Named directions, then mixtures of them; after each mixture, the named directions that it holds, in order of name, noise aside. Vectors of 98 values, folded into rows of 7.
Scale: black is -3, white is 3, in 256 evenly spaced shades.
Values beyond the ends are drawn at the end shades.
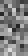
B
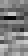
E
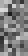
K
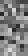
B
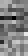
E, K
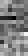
E, K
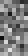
B, K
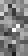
B, K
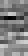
E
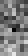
B, E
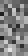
B
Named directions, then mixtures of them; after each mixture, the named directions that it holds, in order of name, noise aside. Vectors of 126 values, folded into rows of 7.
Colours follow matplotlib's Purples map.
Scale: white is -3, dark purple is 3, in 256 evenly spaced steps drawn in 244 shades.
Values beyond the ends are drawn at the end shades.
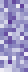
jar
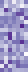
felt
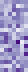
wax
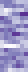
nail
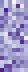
felt, jar, wax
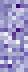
felt, jar, wax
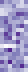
felt, nail, wax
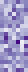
wax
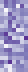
jar, nail, wax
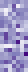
nail, wax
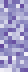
jar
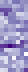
jar, nail, wax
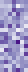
wax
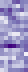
jar, nail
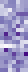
nail, wax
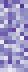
jar, nail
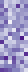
jar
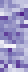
felt, nail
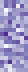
jar, nail, wax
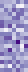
felt, wax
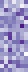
felt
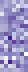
felt, jar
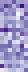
felt, jar, wax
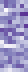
jar, nail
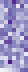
jar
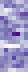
nail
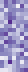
jar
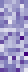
jar, wax
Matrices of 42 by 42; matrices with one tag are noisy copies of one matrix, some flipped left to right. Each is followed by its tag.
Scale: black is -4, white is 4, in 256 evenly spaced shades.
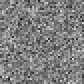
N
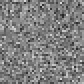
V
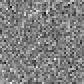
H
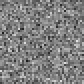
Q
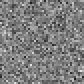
N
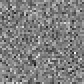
H
